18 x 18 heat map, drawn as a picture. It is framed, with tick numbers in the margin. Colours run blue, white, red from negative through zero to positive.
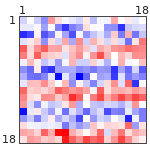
On average the colour sits 50% of the way up the scale. Stripes running across repeat 3 times from top to bottom. There is no seam. The values follow a bell shape.
